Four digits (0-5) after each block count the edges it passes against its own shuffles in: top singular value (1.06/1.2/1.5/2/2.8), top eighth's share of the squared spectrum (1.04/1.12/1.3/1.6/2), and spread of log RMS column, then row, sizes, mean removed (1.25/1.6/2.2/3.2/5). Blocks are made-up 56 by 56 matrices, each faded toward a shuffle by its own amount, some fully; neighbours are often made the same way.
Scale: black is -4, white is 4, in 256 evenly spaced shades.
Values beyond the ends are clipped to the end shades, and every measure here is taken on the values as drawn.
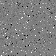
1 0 0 0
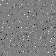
2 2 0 1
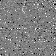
3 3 1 1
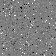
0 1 0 0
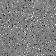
1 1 0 0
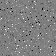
0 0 0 0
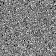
0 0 0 0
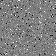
0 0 0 0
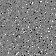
1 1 0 0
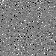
3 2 1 1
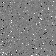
1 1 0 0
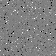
0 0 0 0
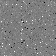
1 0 0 0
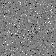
1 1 0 0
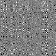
4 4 3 2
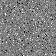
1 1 0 0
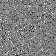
0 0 0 0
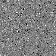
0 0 0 0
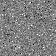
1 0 0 0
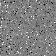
1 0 0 0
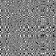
5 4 3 3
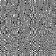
4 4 2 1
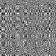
5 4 3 3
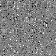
3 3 1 0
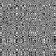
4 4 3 3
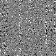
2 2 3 0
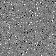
1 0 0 0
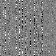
2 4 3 0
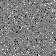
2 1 0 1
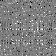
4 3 1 1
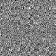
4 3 2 2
